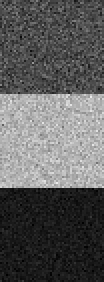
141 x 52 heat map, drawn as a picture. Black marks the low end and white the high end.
It is made of 3 by 1 panels. Panel 1,1: low, fine-grained. Panel 2,1: high, fine-grained. Panel 3,1: very low, fine-grained, faint in contrast.
